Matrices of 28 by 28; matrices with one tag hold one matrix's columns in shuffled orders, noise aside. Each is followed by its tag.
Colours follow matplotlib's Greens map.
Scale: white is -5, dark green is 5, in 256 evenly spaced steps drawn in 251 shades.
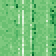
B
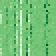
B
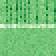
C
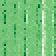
B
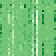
B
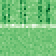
C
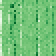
B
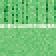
C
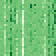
B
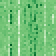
B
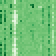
B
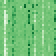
B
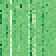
B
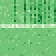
C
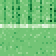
C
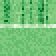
C
